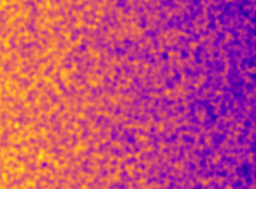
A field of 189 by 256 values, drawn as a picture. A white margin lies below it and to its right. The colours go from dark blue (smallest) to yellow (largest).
No lone cell stands out from its neighbours. There is an overall slope up to the left. No regular stripes run through it. The field is mottled with small blotches. On average the colour sits 50% of the way up the scale.
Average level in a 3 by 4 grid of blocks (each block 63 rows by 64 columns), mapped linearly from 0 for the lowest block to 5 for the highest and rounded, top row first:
5320
5320
5320
